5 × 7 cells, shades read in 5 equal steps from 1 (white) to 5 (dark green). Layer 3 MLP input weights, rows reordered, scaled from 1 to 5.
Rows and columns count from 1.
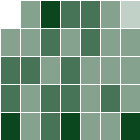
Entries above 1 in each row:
6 7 7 7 7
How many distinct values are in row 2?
2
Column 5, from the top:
4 4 3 3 3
